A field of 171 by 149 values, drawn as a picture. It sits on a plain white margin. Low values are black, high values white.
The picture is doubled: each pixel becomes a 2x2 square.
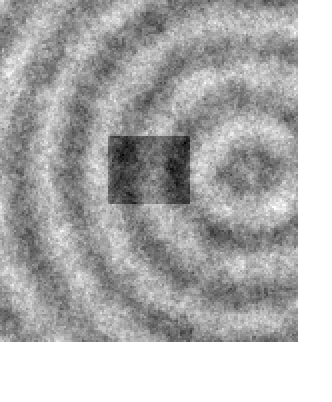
Rings: centred on the middle right. Slope: none. Ninth with the lowest average: centre. Odd patch: lower, in the centre.
